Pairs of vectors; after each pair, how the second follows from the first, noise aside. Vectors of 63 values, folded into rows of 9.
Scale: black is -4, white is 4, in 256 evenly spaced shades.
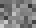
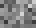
reversed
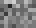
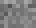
shrunk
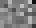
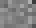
shrunk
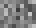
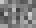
reversed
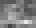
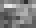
reversed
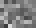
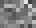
reversed
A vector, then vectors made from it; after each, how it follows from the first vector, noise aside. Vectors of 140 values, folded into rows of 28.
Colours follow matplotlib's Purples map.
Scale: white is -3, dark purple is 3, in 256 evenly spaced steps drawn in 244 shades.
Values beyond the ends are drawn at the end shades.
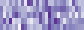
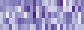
reversed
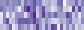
reversed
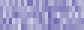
shrunk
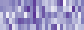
reversed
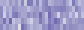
shrunk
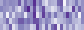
reversed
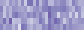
shrunk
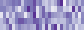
reversed
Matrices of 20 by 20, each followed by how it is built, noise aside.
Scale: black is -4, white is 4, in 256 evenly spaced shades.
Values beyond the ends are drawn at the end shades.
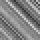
Toeplitz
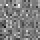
low rank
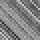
Toeplitz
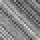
Toeplitz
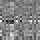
low rank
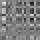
low rank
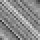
Toeplitz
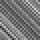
Toeplitz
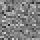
low rank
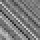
Toeplitz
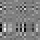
low rank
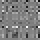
low rank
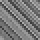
Toeplitz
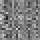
low rank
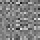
low rank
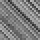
Toeplitz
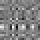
low rank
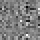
low rank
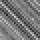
Toeplitz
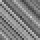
Toeplitz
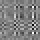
low rank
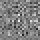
low rank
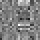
low rank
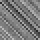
Toeplitz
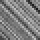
Toeplitz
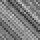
Toeplitz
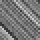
Toeplitz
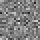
low rank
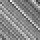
Toeplitz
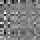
low rank
